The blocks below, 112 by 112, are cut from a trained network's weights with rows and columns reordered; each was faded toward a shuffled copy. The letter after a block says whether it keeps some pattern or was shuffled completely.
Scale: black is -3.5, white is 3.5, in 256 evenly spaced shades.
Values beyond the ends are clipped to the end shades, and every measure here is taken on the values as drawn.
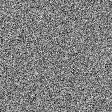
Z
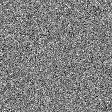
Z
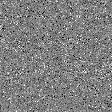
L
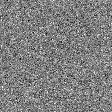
Z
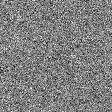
L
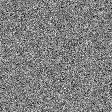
Z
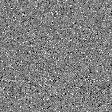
L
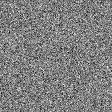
Z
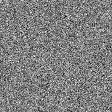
Z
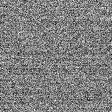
L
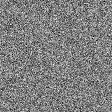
Z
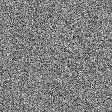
Z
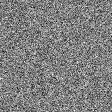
Z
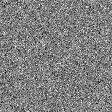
Z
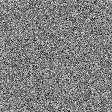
Z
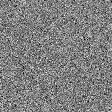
Z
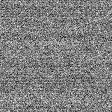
L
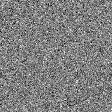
L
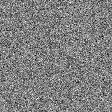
Z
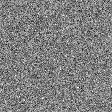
Z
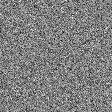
Z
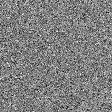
Z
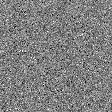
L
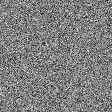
Z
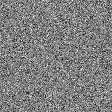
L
